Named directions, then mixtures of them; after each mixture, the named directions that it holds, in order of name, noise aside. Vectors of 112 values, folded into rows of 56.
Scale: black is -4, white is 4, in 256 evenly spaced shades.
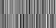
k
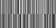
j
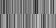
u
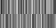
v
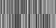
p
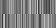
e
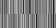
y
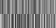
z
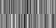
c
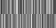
v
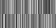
e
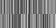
p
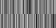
c, y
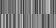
e, u, v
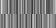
v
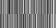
y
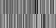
e, u, v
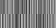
e, k, p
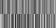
z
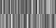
c, p, v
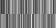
u, v, z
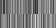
u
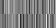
k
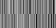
y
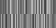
c, e, v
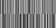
j, k, z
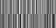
j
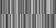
c, v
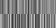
z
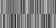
c, e, k
